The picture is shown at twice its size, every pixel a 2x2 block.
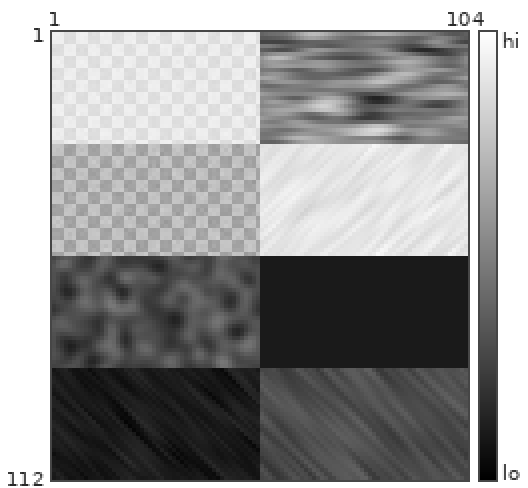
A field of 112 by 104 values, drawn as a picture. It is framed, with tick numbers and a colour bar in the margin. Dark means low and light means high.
It is made of 4 by 2 panels. Panel 1,1: very high, checkered, faint in contrast. Panel 1,2: middling, streaked across, strong in contrast. Panel 2,1: high, checkered. Panel 2,2: very high, slanting up to the right, faint in contrast. Panel 3,1: low, blotchy. Panel 3,2: very low, flat. Panel 4,1: very low, slanting down to the right, faint in contrast. Panel 4,2: low, slanting down to the right, faint in contrast.
